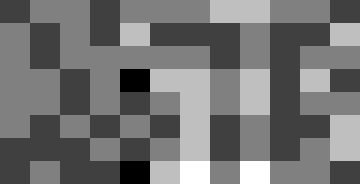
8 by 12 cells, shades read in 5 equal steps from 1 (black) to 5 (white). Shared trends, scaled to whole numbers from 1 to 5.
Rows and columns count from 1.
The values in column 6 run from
2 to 4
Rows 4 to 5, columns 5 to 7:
1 4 4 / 2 3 4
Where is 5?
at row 8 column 7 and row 8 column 9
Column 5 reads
3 4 3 1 2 3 2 1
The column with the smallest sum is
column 10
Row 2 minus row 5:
0 -1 1 -1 2 -1 -2 -1 -1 0 -1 1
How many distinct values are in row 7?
3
